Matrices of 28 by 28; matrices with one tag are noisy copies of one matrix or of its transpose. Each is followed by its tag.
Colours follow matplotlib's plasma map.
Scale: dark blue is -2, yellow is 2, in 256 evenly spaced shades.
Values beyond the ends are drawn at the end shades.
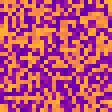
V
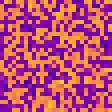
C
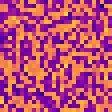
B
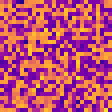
V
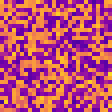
V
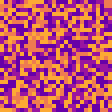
V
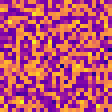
B
